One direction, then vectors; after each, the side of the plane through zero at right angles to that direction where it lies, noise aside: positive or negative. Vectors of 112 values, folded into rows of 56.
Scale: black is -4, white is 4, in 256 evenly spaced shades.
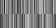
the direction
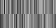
positive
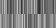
negative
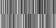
negative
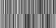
negative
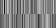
positive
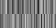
positive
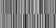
negative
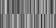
positive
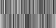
negative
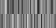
positive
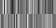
positive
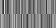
negative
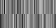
positive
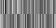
negative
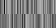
positive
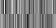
negative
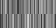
positive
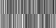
negative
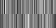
positive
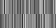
positive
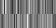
positive
